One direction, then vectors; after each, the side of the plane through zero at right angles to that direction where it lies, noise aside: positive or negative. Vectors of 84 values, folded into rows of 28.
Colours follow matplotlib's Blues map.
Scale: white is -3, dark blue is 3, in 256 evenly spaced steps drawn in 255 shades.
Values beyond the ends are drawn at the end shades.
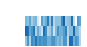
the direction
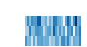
negative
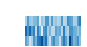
positive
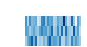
positive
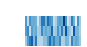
positive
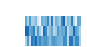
positive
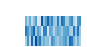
positive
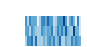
positive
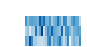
negative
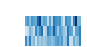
negative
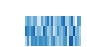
positive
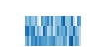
positive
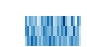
positive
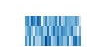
negative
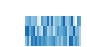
positive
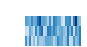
negative
